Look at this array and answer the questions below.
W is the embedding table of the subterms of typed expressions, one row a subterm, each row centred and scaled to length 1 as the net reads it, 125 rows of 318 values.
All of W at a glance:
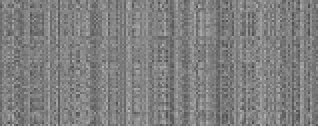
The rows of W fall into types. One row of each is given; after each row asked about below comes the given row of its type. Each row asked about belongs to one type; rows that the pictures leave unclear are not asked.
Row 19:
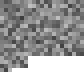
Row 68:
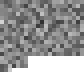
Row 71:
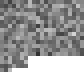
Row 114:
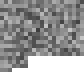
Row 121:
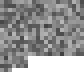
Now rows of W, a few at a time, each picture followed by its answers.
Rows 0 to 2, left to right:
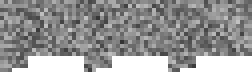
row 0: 114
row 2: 19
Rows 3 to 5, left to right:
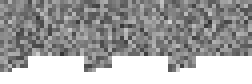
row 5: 68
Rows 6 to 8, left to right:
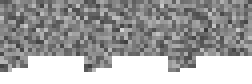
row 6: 68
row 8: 114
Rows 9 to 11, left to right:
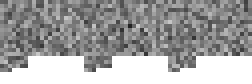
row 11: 19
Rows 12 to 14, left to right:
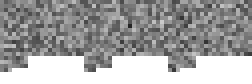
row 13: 71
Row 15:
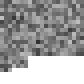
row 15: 121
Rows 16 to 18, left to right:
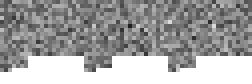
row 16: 121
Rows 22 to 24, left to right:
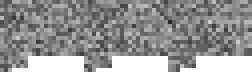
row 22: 121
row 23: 121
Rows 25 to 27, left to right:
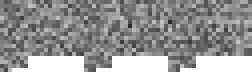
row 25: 19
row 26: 71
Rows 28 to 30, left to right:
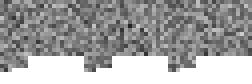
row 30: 71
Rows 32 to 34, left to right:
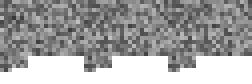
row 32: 121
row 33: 121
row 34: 121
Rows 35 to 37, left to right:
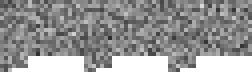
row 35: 71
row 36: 19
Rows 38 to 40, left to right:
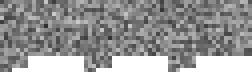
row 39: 19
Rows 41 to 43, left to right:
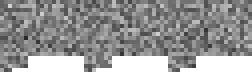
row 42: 71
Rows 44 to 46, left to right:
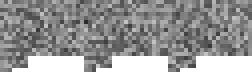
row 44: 114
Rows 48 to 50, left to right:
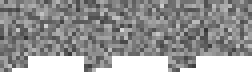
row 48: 19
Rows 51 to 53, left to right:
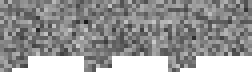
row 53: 19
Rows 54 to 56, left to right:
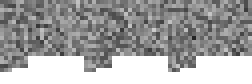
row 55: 114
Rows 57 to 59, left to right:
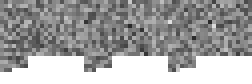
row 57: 114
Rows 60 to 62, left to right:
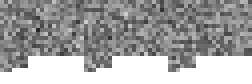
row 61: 19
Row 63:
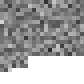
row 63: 19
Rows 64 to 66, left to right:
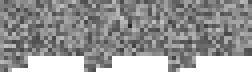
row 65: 71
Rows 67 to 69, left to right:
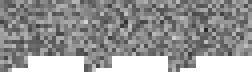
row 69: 114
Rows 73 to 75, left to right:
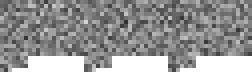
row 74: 68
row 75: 121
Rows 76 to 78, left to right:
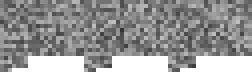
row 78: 19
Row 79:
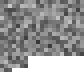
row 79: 19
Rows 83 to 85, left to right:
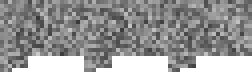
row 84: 114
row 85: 19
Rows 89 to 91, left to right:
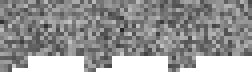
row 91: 121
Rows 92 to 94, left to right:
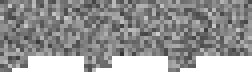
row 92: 68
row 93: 71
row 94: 114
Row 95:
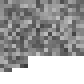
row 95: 19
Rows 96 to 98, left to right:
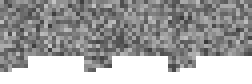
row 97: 114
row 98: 121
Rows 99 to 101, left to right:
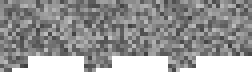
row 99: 19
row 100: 121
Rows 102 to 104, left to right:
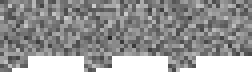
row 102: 68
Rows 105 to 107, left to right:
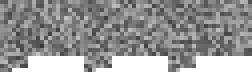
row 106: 19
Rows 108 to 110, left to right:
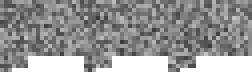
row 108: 121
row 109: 121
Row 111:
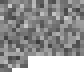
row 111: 68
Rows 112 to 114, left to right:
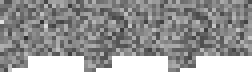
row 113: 114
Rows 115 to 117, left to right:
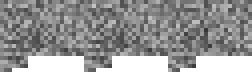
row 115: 114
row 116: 114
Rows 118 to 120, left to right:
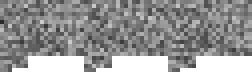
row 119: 68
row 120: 114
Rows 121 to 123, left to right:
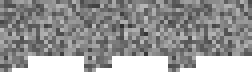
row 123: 121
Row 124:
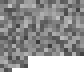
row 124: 19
